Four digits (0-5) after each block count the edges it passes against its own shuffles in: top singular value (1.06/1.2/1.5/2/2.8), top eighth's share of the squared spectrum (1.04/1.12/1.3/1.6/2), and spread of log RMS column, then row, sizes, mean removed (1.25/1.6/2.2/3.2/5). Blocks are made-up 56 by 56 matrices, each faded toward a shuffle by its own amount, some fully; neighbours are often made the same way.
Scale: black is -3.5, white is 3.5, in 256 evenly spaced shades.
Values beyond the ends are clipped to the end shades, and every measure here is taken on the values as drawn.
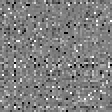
4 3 1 2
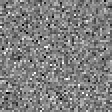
2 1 0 0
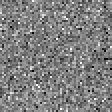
0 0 0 0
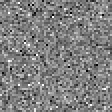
1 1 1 0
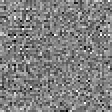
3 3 2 1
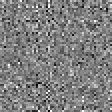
4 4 2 2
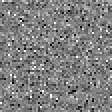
2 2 0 0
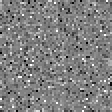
0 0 0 0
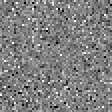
2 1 0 0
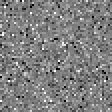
0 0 0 0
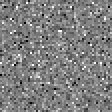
0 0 0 0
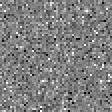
2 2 0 0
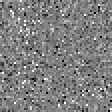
0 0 0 0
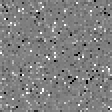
1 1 0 0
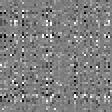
4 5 3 3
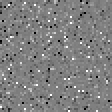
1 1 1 0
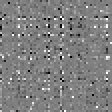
4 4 2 2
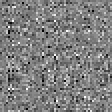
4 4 2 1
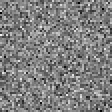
1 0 0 0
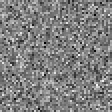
0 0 0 0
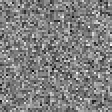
2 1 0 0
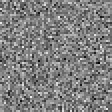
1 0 0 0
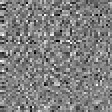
4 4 2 3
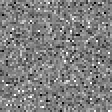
0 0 0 0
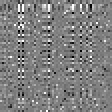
5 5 3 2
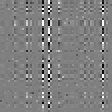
5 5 3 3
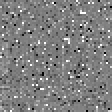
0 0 0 0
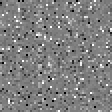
2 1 0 0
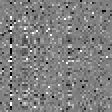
4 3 2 1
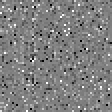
2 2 0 0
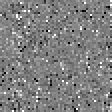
2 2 0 0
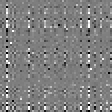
5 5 3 3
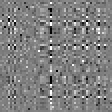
5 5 3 3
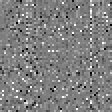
3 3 1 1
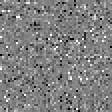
2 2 0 0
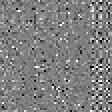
4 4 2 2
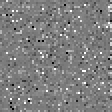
2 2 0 0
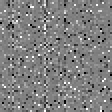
3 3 2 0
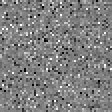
2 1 0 0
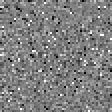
2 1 0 1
